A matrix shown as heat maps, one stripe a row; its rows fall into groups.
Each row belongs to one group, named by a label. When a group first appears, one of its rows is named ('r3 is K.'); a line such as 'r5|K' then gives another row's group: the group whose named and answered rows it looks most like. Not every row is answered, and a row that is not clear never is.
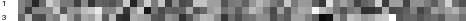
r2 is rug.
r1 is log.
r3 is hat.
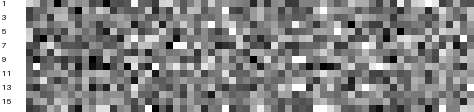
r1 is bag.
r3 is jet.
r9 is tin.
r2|rug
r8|jet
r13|tin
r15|jet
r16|rug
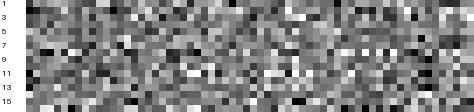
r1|hat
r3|tin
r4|jet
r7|hat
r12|tin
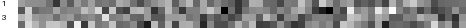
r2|hat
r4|jet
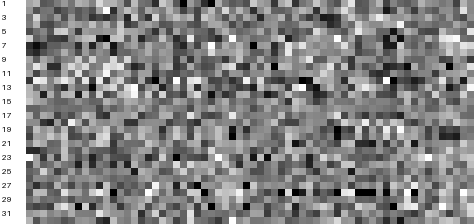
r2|tin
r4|hat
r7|tin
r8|tin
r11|rug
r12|jet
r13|tin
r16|tin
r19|hat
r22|tin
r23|bag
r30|jet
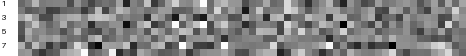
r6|hat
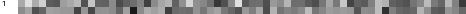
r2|log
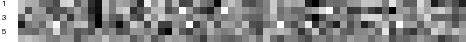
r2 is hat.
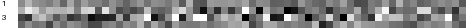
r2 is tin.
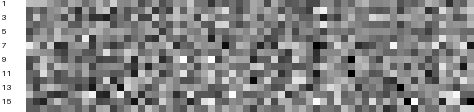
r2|rug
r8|tin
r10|jet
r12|tin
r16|tin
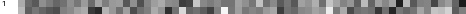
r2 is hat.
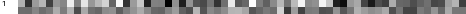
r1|rug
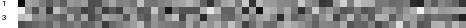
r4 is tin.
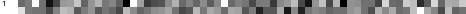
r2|bag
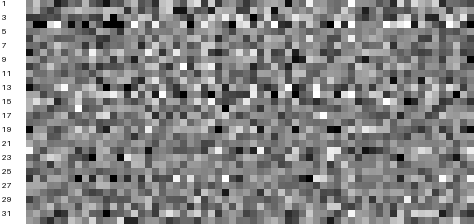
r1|bag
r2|log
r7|log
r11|tin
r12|log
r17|rug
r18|log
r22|bag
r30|rug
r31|bag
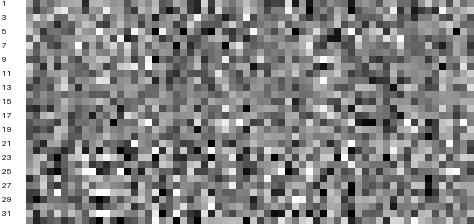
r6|hat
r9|rug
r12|rug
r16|jet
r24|bag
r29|tin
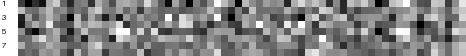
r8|rug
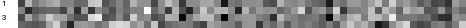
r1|hat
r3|hat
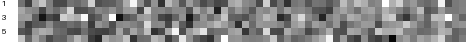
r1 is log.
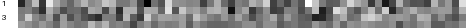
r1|jet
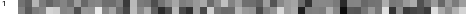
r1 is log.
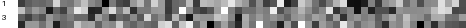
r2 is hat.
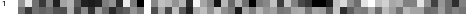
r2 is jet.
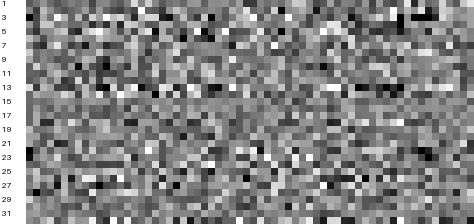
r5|rug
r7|log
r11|log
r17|bag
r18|hat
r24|log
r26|hat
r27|bag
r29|bag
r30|bag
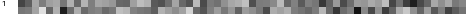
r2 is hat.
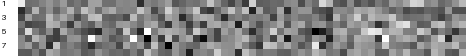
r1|bag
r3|hat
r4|jet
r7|bag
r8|jet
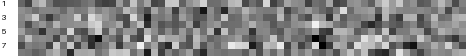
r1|log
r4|rug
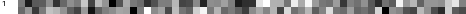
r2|log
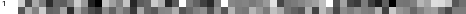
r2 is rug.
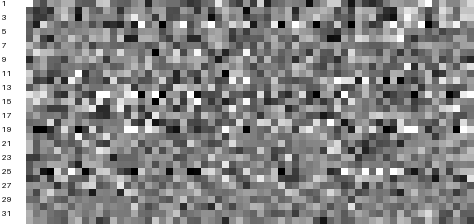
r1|bag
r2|jet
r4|log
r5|hat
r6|hat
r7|bag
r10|tin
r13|log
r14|tin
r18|rug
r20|rug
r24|rug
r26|jet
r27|hat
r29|log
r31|bag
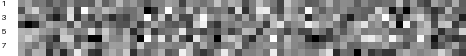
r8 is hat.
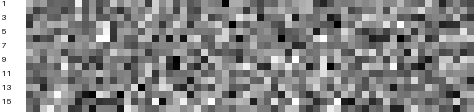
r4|hat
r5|tin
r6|rug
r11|rug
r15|log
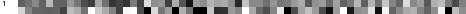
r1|jet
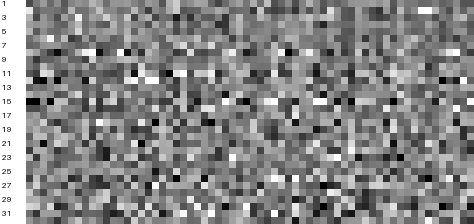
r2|bag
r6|hat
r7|log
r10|log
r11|log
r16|log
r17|bag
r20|jet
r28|bag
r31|log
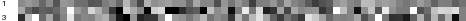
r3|jet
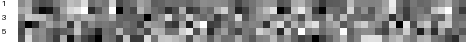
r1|hat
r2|hat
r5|bag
